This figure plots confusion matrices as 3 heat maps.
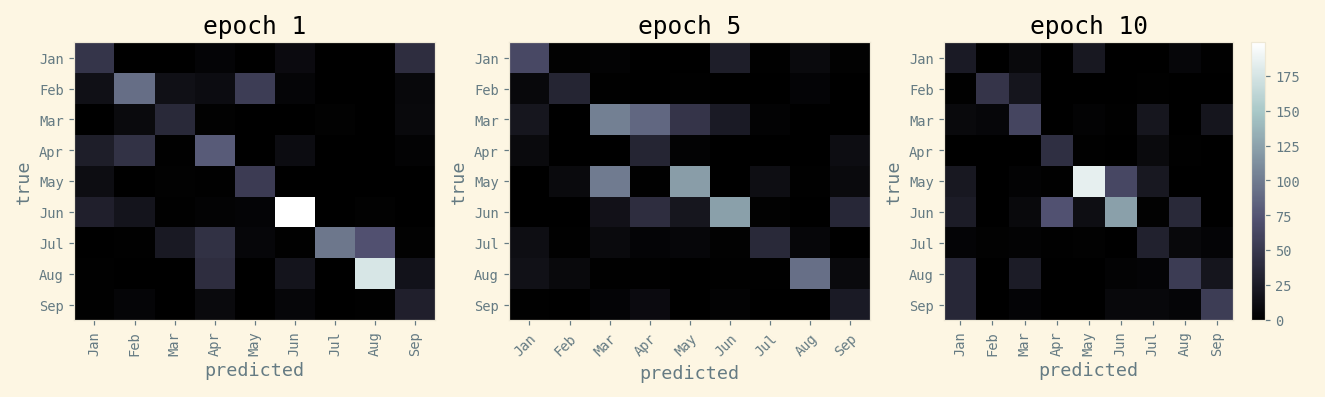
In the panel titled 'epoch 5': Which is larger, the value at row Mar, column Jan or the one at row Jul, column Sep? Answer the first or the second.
the first
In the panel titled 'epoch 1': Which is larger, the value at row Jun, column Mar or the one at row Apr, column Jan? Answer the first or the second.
the second
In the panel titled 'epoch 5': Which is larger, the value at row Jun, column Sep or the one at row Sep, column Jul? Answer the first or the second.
the first
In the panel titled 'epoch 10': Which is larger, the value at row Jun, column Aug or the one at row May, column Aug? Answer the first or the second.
the first
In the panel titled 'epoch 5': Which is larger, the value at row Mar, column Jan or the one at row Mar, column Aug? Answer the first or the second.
the first
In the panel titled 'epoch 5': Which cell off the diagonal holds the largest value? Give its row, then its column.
May, Mar
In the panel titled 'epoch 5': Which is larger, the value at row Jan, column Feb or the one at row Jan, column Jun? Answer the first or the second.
the second
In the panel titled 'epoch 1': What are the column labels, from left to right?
Jan, Feb, Mar, Apr, May, Jun, Jul, Aug, Sep
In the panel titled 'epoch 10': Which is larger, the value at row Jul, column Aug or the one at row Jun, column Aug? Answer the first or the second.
the second
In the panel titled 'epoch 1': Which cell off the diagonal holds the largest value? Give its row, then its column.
Jul, Aug
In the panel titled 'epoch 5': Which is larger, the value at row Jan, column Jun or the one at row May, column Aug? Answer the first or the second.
the first
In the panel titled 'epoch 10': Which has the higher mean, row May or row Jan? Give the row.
May
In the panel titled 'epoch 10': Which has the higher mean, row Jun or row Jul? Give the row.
Jun
